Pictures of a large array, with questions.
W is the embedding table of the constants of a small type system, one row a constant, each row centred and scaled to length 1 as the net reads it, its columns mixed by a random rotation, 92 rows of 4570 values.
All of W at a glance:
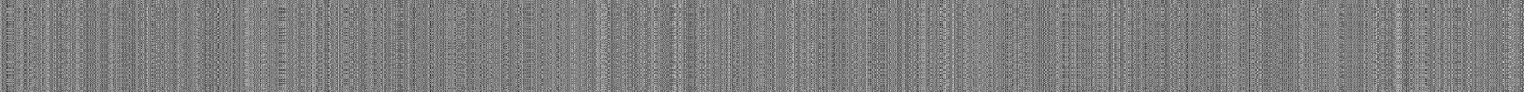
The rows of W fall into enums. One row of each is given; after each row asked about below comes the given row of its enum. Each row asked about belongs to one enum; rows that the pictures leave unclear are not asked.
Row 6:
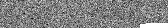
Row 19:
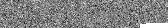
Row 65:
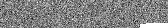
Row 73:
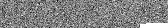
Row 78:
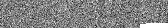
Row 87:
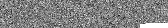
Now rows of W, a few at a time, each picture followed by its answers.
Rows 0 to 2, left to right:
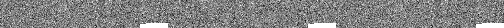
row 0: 78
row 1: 19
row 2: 78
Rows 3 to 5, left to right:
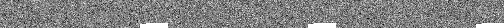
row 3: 19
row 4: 87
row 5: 6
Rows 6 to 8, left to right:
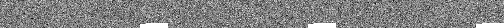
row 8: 73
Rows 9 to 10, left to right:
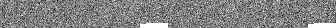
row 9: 73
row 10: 78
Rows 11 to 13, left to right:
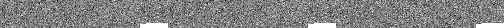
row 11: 73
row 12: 73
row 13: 87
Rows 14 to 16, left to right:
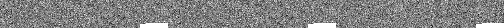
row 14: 87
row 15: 87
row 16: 78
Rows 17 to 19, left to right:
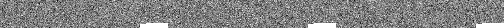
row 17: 73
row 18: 87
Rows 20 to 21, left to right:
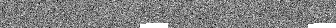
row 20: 73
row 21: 6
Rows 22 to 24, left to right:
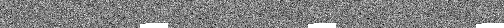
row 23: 6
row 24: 6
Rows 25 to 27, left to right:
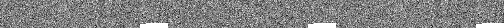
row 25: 78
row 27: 78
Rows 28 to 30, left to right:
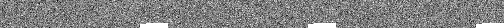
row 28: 73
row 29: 87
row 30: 65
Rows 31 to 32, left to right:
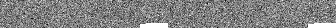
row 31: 6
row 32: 73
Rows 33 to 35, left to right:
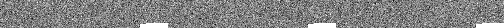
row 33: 65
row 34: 6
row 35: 73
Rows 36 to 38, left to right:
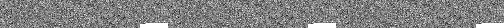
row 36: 87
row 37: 87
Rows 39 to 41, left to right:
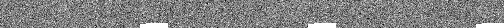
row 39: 78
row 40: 73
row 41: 6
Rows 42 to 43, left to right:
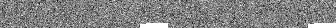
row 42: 73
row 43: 19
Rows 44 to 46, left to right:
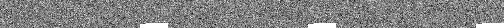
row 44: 87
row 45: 6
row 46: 19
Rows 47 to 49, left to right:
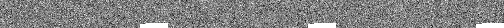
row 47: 87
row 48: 19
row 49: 78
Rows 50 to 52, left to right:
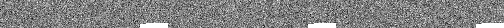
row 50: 65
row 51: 78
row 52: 87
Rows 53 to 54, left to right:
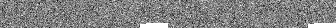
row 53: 73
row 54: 19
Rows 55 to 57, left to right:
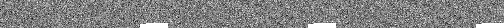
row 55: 65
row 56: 87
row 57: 87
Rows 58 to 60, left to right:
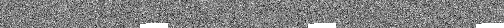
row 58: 78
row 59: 19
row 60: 87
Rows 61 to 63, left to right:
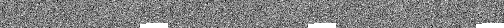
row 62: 73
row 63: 78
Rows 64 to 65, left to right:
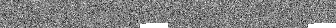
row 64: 19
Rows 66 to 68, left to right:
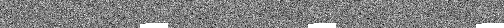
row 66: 87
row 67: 6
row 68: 6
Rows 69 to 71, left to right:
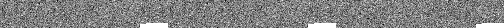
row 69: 73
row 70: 73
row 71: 6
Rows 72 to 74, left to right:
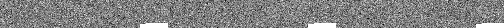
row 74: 6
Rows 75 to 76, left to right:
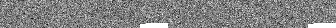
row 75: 6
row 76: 87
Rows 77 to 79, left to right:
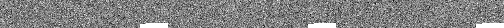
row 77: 87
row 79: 73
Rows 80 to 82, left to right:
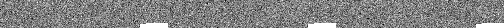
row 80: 65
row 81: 73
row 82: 6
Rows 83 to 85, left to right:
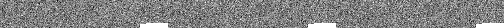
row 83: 73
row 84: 65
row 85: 65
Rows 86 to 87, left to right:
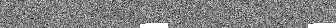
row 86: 6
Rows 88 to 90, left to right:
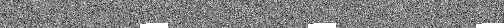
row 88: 19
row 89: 87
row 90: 78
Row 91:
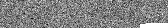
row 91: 6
